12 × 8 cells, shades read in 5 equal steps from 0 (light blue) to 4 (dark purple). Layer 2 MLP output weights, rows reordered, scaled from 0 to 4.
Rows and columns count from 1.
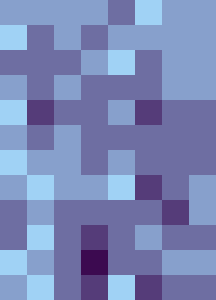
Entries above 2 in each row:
0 0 0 0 2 0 0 1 1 1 1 2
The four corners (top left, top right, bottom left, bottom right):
1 1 1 2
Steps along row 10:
down up up down down up same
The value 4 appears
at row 11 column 4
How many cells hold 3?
7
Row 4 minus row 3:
-1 0 -1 1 2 0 0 0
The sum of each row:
8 9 11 12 15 14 11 9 15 14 13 13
